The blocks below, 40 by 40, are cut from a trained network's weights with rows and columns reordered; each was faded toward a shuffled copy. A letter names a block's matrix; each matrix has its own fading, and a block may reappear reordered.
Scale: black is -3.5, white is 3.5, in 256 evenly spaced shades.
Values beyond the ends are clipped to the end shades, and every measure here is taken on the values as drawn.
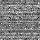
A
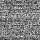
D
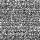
D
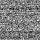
D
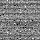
A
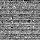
A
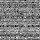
A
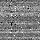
A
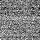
D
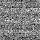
D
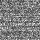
D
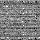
A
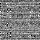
A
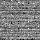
A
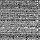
A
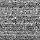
A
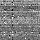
A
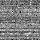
A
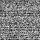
D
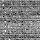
A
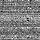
A
